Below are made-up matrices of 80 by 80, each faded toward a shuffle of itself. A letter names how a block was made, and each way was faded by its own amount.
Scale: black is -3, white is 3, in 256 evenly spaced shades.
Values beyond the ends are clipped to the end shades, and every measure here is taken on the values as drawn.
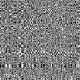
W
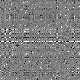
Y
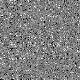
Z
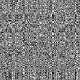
W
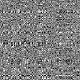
W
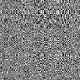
W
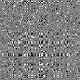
Y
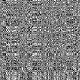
W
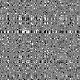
Y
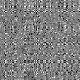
Y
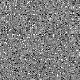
Z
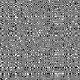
Y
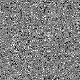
Z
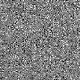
Z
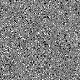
Z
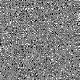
Z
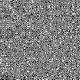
Z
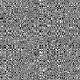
W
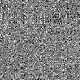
Z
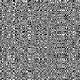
W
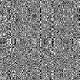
W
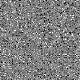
Z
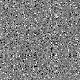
Z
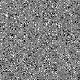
Z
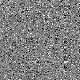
Z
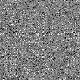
Z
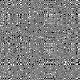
Y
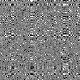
Y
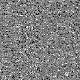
Z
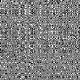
W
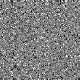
Z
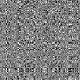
W
